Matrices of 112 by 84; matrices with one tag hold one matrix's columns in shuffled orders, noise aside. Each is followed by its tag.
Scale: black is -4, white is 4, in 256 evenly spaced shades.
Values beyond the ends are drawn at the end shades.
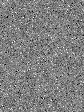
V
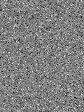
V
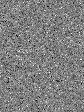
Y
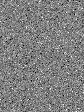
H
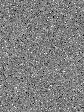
V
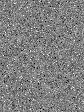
Y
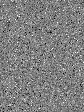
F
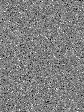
H
